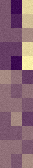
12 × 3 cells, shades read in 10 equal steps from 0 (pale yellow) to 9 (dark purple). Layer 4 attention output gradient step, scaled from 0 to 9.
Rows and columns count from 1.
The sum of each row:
16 16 16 15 16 16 16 16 17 17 16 15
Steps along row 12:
up down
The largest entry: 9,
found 2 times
